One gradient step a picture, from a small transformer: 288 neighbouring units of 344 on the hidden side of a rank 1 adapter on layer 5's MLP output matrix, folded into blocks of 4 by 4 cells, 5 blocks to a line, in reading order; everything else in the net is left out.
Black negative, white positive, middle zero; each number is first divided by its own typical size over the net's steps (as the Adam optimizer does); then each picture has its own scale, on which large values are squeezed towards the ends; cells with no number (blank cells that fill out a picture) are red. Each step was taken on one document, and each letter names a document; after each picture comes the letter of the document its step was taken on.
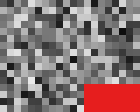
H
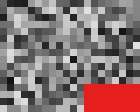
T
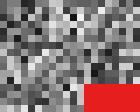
T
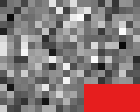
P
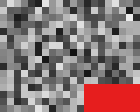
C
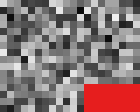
H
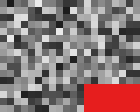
C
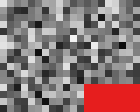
P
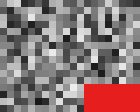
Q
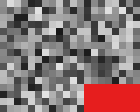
C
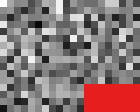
P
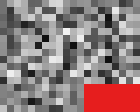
Q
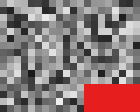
Q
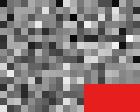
P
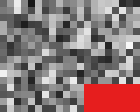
H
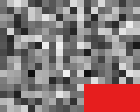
T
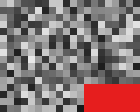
H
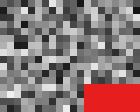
T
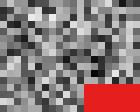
Q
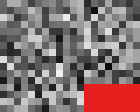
T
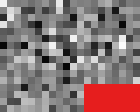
P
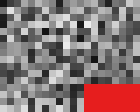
Q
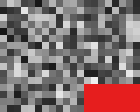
T
